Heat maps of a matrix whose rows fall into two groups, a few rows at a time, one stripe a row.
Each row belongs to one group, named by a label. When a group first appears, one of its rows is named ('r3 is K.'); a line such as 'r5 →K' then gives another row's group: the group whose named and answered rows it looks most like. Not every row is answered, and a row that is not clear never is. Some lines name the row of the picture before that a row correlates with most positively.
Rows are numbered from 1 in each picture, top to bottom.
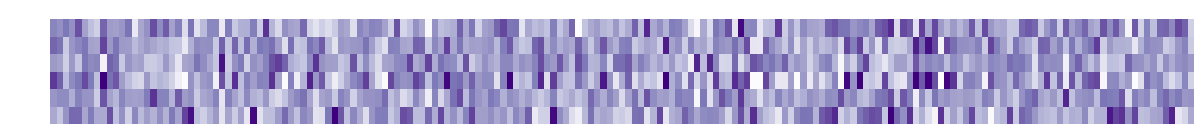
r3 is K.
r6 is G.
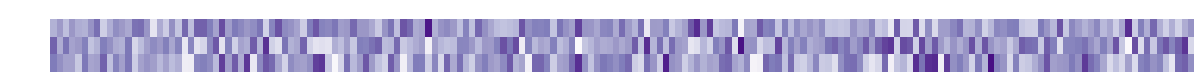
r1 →K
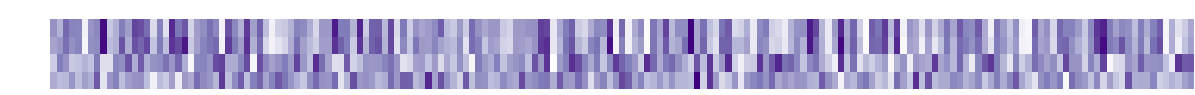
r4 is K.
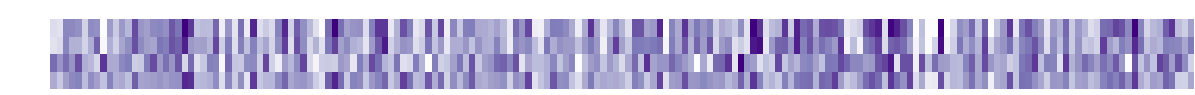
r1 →G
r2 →G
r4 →G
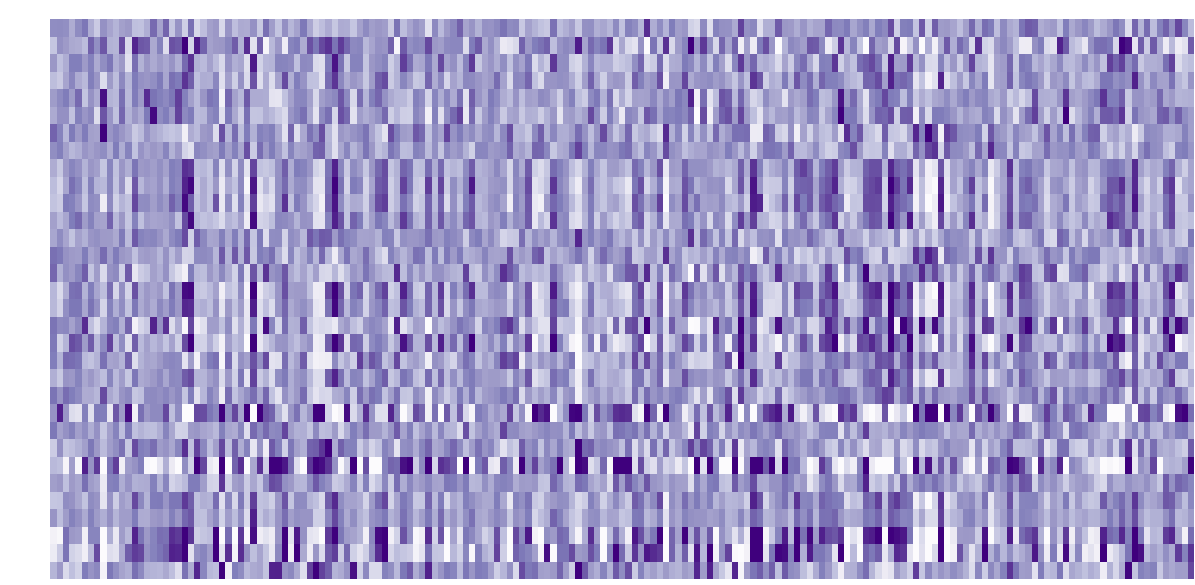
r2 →K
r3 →G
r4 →G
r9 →G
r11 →G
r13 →K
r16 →G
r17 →G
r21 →G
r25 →K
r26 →K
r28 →G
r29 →G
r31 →G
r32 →K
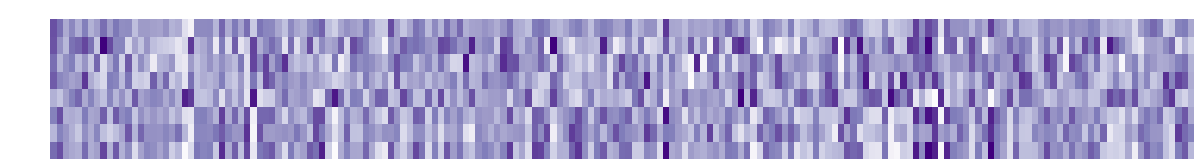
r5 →G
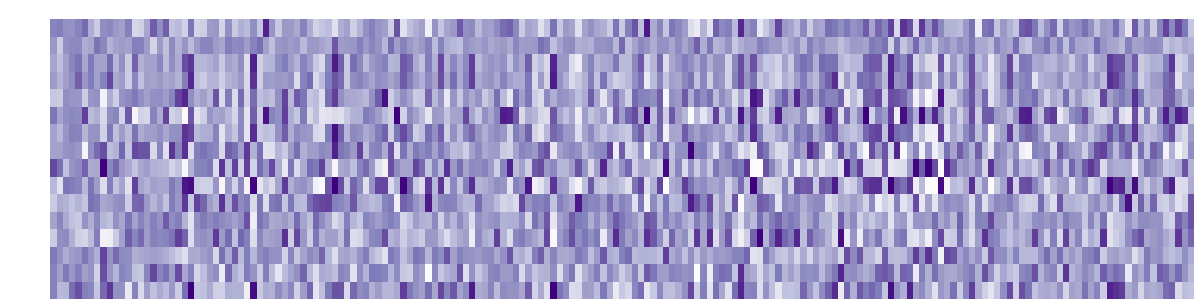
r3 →G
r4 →G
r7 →G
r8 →K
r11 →K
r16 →G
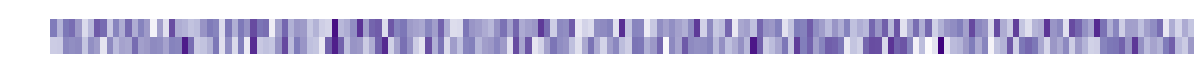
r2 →G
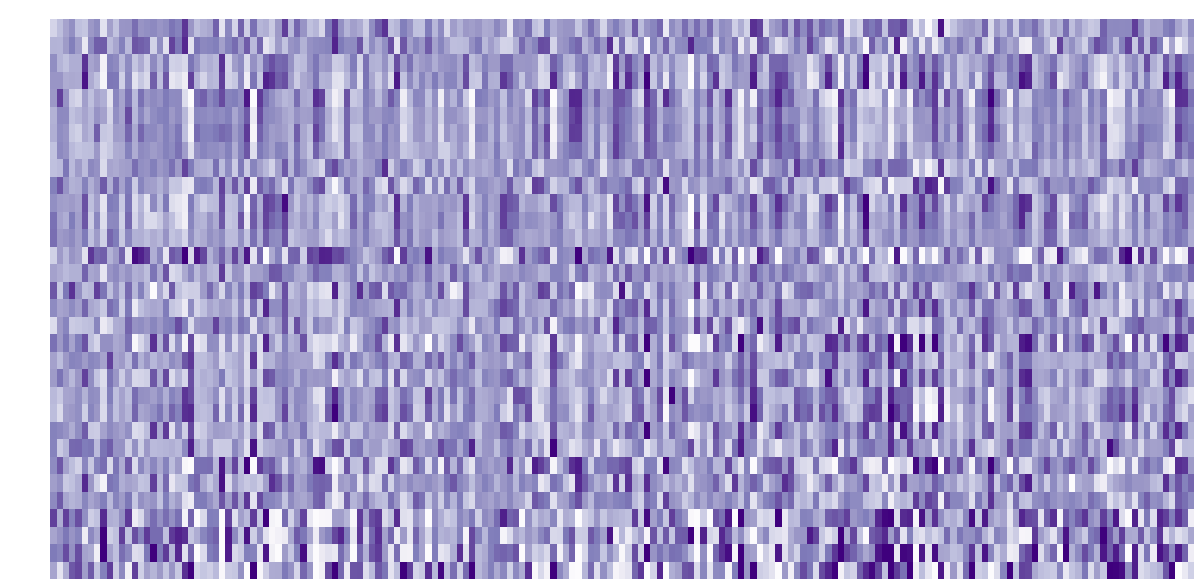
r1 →G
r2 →K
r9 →G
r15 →K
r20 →G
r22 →G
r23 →G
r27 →K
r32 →G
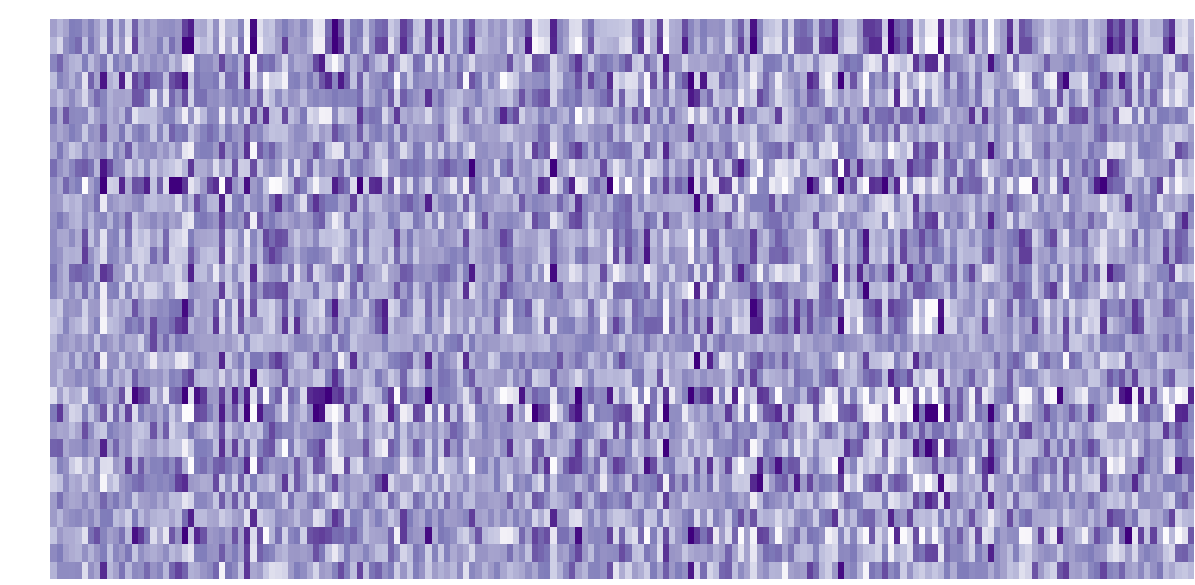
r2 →G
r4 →K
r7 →K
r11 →K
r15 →G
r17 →G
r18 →G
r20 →K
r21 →G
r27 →G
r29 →G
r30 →K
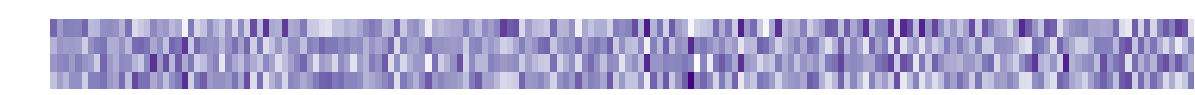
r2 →K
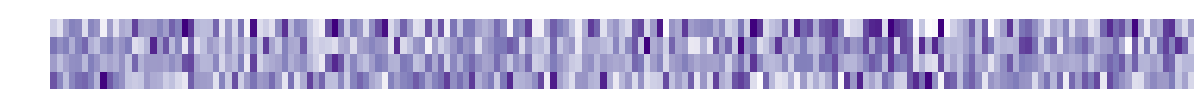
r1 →G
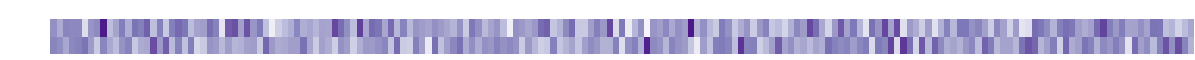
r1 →K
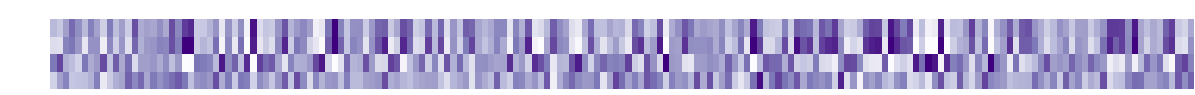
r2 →G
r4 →G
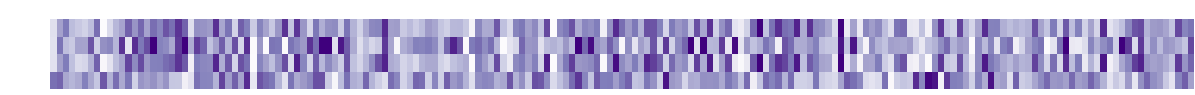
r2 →K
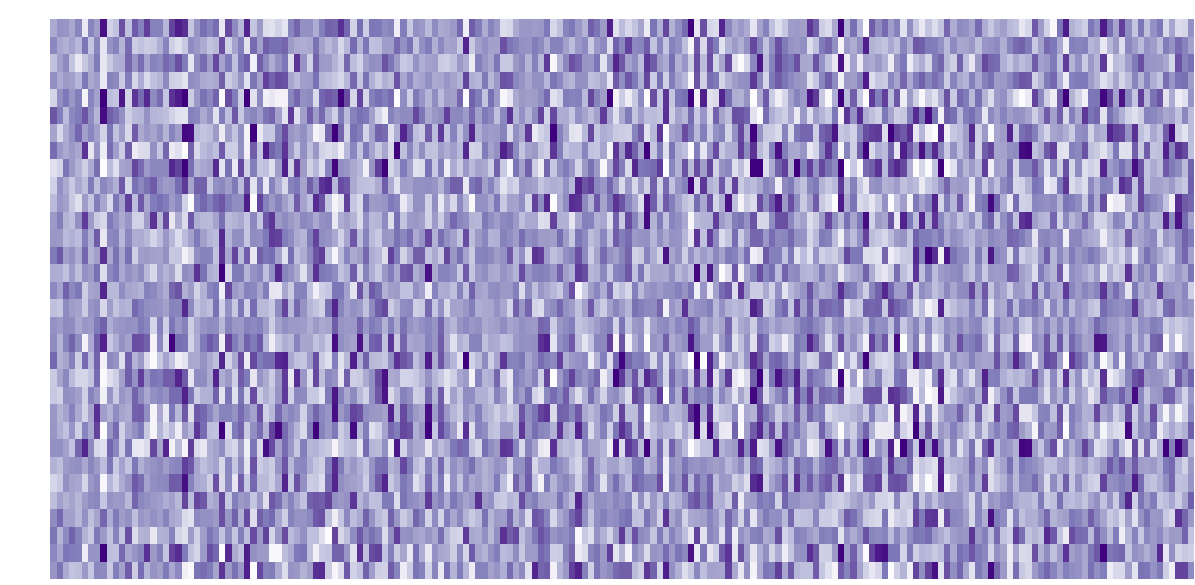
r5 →K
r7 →G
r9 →G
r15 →K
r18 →K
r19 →K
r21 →G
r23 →K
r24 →K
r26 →G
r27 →G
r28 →K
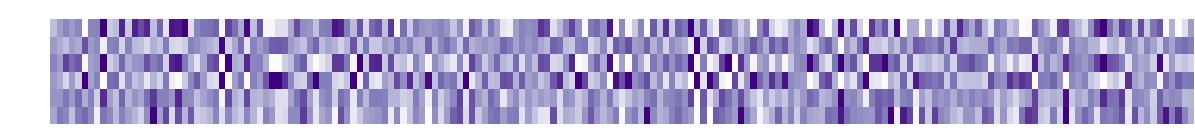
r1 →K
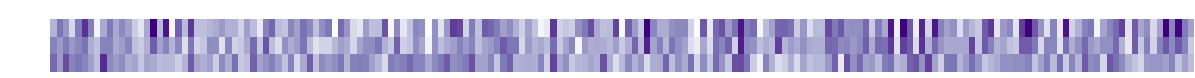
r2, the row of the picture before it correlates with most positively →6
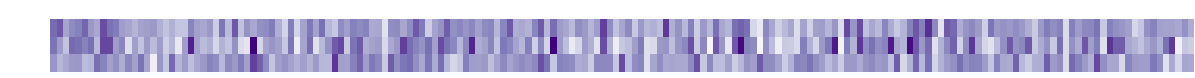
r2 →G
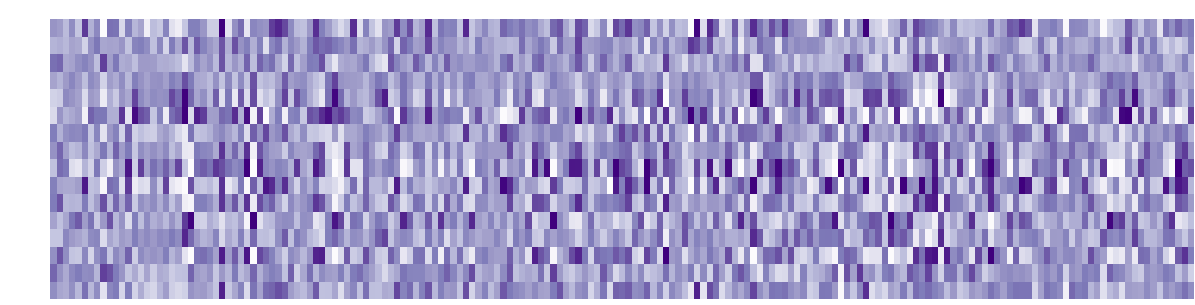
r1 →K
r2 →K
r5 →G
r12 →G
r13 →G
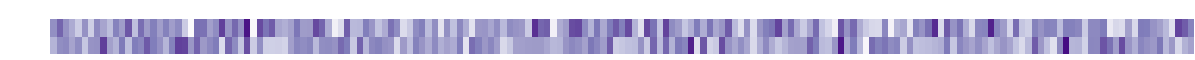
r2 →K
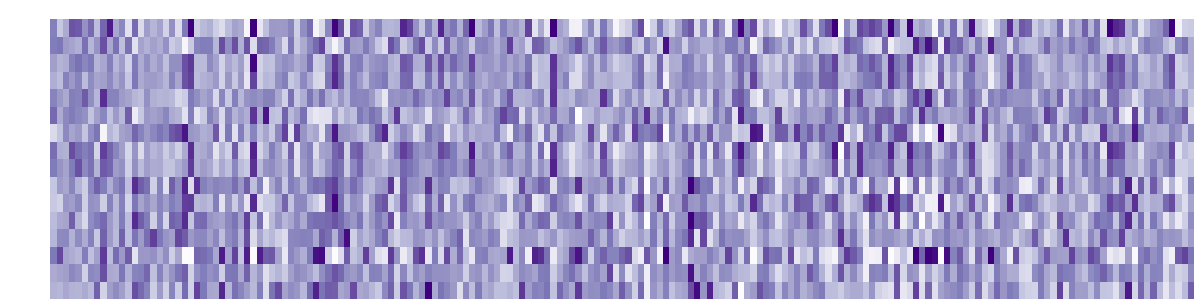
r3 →G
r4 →G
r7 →G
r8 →G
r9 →G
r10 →K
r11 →G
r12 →K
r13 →K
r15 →K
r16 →K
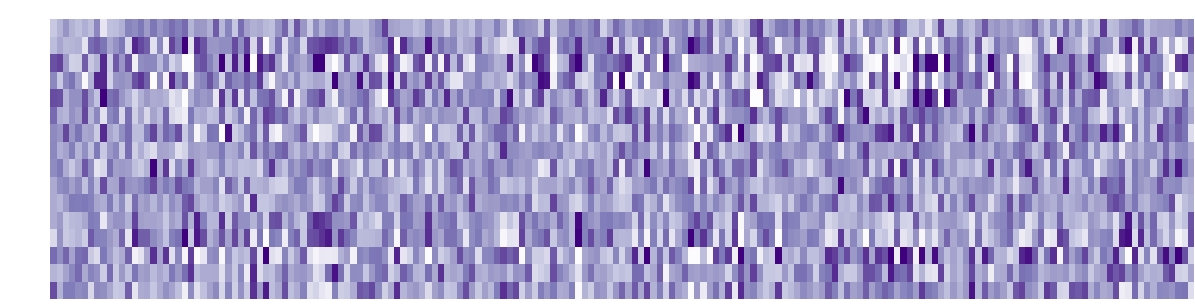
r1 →G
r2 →K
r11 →G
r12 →K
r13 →K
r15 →G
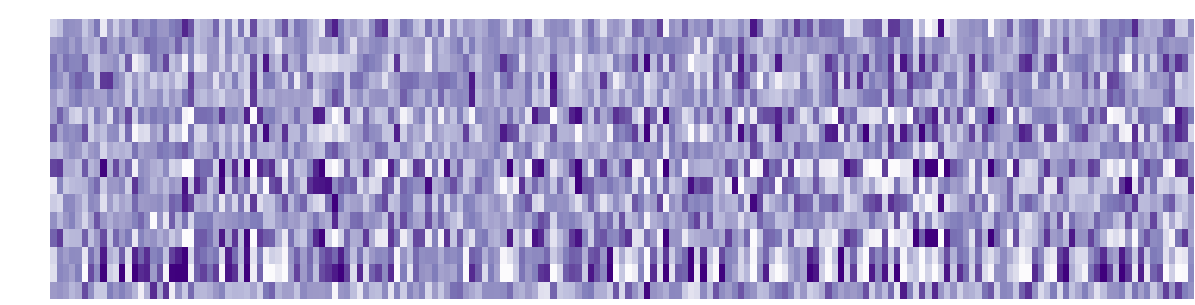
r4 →G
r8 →G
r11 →G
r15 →K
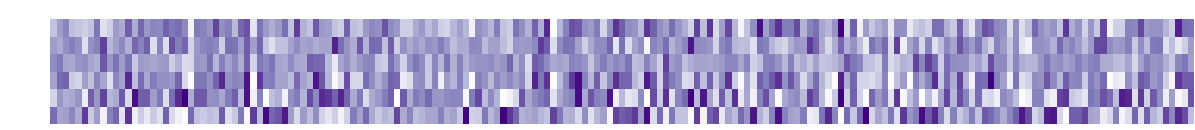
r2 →K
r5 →K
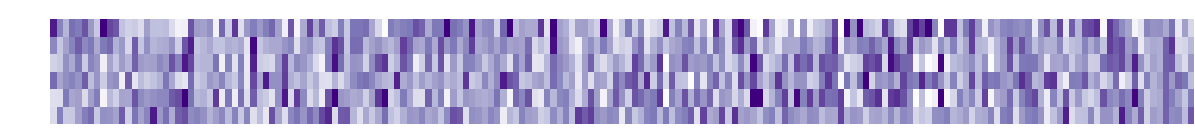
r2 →G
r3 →G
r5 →G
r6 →K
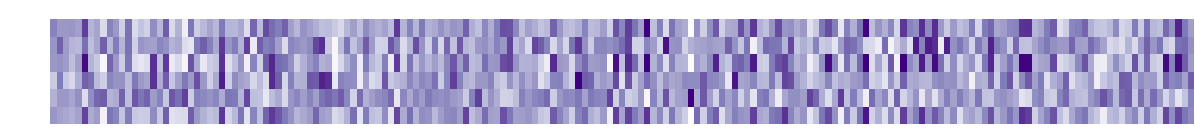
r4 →K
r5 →K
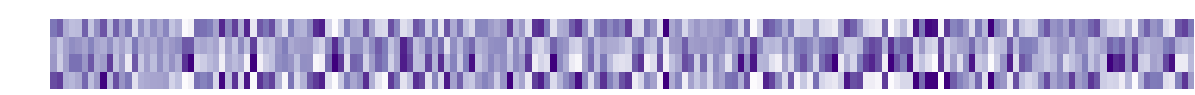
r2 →G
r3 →G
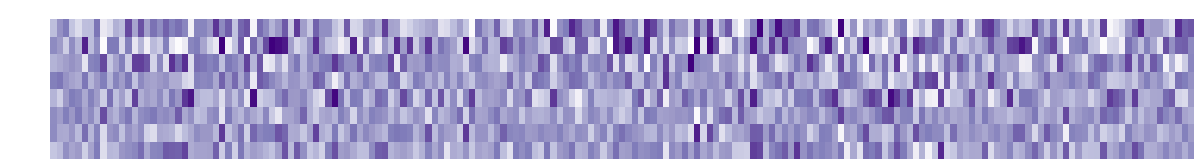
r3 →K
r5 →G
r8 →G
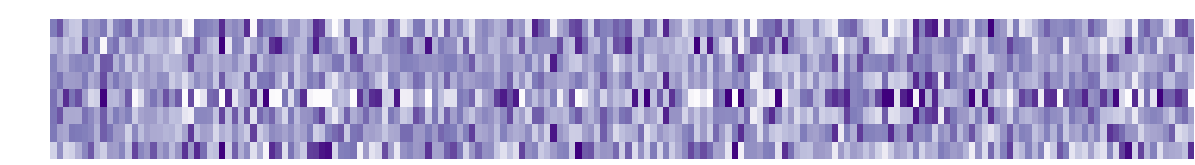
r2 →K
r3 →G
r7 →G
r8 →K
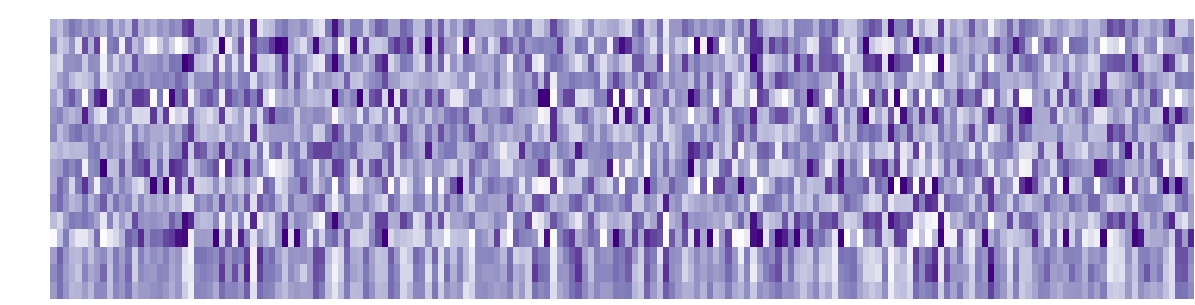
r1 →G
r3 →G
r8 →K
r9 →K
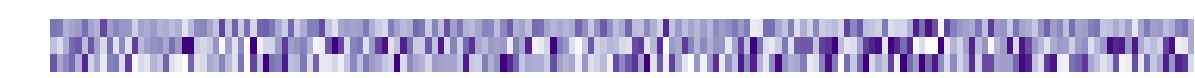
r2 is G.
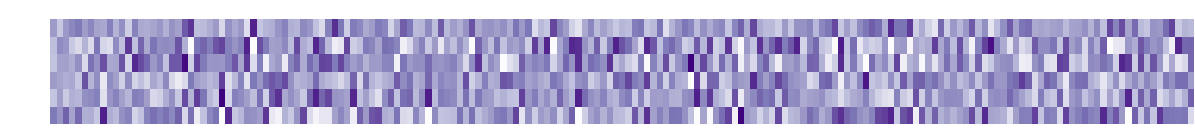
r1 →G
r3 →K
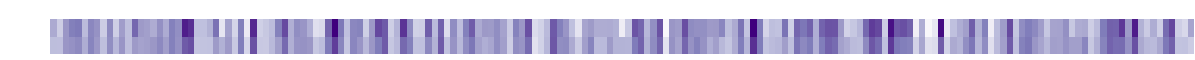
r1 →G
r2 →G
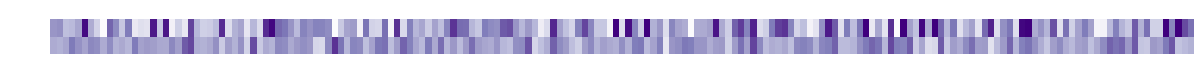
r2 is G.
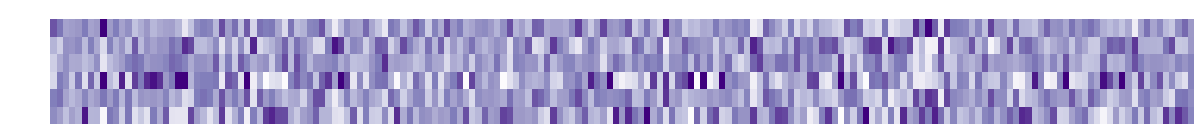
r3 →G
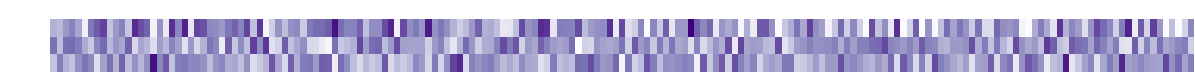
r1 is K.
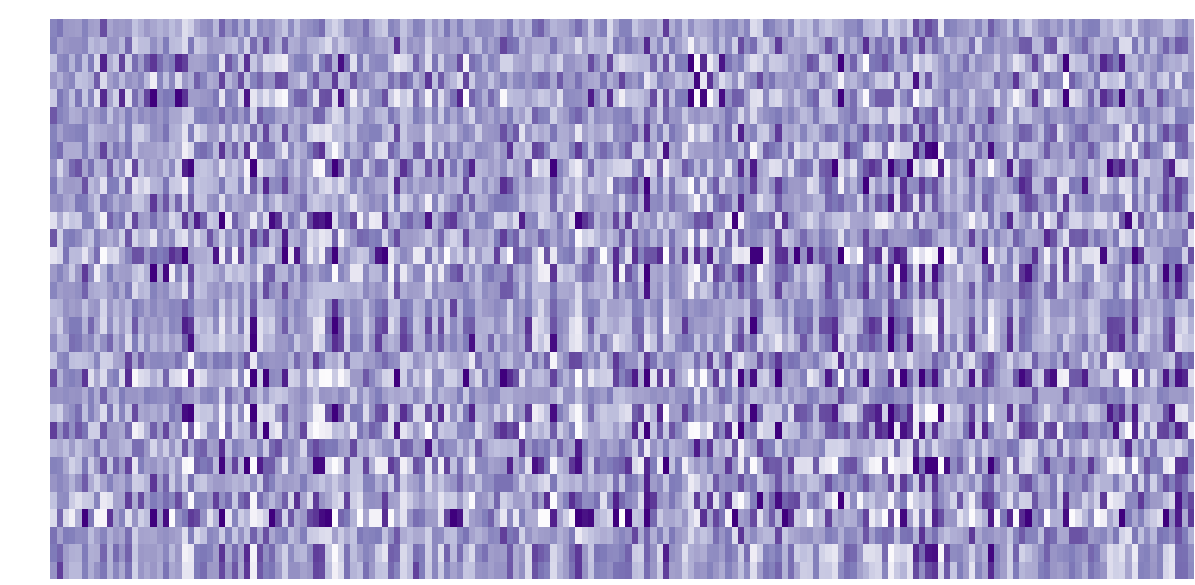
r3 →K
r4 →K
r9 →G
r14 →G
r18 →G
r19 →G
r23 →G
